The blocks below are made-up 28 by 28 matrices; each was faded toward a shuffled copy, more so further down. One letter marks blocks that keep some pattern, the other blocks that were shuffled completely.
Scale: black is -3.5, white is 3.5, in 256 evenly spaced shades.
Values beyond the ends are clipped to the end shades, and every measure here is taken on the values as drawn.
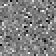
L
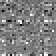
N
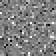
L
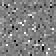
L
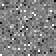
L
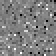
L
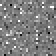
L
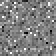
L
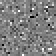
L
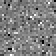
L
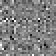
N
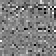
N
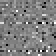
N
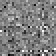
N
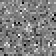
L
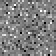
L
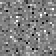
L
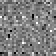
N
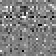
N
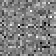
N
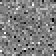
L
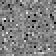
L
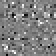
N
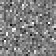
L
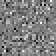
N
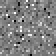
L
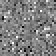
L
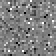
L
